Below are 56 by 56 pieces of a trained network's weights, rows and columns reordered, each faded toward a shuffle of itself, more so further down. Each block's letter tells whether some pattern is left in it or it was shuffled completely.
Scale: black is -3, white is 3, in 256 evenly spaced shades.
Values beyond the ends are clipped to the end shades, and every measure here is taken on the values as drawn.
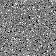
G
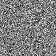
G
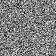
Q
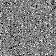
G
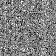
G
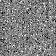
G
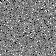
Q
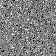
Q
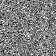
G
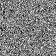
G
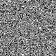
Q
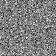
Q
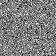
Q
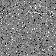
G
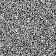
Q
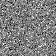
Q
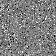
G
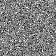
Q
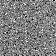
G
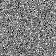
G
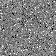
Q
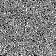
Q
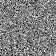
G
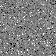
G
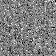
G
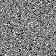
Q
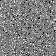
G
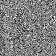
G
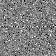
G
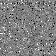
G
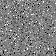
Q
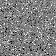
Q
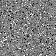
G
